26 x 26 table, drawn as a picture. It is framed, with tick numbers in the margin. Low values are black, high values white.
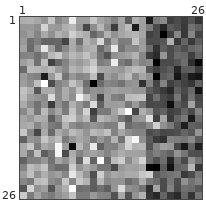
A vertical seam about 70% of the way across splits the table, and the left part is higher. The top right is the ninth with the lowest average. No regular stripes run through it.
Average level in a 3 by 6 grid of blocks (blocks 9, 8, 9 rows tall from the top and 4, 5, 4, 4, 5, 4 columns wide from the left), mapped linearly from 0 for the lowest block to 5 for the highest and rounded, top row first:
4 5 5 5 1 0 / 5 5 4 4 2 1 / 5 5 4 5 2 1
